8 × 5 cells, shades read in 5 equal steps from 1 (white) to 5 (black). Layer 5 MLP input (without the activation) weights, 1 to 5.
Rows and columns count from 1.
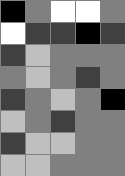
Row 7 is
4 2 2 3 3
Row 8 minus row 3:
-2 0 0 0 0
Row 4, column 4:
4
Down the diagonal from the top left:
5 4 3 4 5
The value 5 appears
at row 1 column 1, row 2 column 4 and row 5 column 5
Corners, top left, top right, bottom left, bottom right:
5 3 2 3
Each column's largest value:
5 4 4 5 5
